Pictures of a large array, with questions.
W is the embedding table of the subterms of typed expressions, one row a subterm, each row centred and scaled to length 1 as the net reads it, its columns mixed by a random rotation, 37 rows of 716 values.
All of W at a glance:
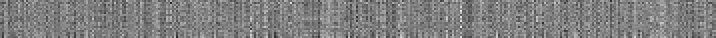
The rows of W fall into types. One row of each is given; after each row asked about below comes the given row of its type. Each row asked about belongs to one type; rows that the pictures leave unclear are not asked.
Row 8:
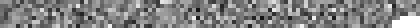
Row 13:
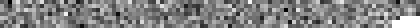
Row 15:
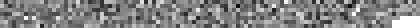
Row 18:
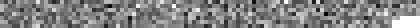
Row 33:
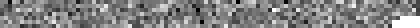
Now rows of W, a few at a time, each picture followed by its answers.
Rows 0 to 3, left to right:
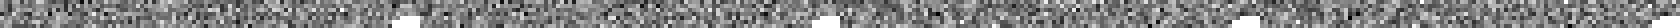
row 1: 15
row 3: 8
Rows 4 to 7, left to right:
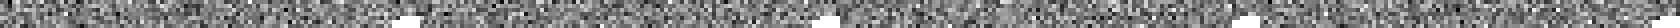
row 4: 13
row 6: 8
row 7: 13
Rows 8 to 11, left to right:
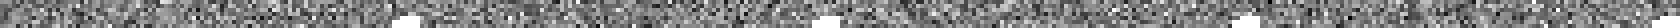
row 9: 15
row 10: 33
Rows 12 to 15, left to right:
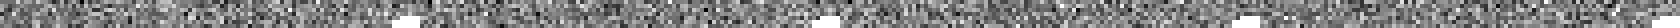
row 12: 18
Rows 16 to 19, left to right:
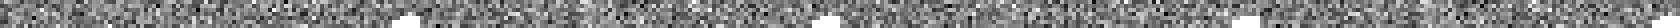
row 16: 8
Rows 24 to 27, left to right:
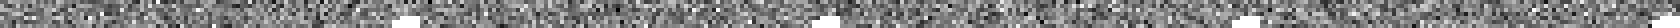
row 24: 15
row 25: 13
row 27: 33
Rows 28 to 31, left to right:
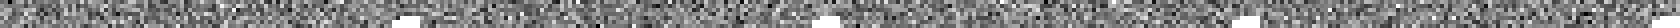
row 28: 13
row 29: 15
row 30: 18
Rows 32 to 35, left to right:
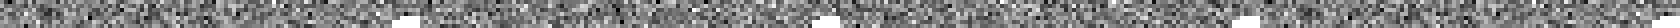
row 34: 18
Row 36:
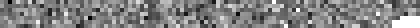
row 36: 13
